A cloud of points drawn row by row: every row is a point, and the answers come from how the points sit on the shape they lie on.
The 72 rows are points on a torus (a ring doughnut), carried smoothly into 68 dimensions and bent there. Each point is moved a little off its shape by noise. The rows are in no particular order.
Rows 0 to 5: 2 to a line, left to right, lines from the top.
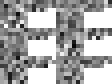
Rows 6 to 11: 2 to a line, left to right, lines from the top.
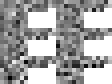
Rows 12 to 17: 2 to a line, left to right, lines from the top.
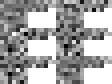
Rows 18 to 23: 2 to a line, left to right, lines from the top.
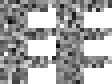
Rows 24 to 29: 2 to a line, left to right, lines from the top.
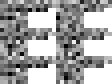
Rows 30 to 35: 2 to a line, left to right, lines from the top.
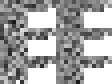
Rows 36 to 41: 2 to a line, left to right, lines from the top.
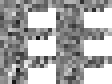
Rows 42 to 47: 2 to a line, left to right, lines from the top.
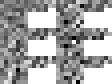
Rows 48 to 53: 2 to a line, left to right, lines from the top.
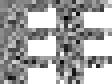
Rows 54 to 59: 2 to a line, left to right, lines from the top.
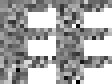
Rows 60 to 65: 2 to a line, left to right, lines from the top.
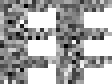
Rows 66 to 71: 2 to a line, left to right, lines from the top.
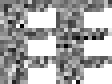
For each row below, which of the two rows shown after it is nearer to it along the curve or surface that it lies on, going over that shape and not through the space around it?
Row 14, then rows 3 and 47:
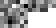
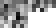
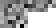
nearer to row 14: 47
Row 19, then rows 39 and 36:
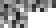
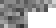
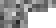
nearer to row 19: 36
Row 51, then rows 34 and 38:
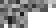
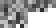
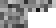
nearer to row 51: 38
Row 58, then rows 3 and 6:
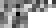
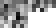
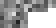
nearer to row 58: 3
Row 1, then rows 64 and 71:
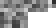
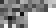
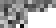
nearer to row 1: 71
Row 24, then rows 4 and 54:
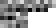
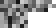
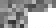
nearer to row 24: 4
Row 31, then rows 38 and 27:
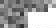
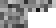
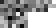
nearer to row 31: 38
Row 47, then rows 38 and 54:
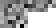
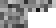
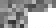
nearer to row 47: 54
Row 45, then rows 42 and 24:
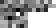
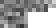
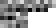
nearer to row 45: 24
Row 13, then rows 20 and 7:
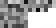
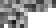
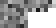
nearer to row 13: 7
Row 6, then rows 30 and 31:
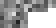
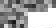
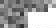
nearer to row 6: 30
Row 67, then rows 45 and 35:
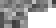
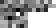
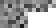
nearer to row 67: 35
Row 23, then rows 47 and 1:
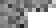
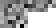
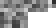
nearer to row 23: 47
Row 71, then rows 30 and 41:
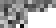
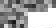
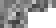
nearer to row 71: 41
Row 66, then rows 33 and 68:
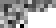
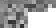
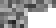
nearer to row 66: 33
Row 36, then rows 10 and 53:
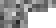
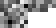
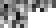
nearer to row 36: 53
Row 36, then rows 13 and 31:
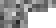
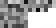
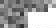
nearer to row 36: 13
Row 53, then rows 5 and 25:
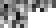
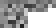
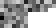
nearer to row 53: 5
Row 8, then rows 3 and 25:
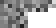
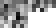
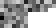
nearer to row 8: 25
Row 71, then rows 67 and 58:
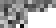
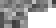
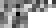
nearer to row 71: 67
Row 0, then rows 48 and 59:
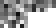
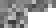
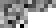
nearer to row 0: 59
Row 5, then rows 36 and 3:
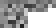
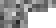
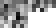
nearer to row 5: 36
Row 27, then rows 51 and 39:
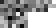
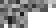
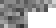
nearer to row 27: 51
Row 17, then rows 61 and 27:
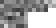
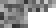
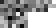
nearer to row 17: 61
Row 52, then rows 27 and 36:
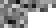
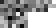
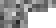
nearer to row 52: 27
